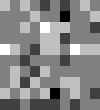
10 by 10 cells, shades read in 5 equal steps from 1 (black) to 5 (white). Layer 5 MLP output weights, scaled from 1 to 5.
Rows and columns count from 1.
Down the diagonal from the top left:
4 3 4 3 4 3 3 4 3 3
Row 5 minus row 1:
1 1 -1 -1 2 1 1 2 0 1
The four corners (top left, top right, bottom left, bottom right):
4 3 2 3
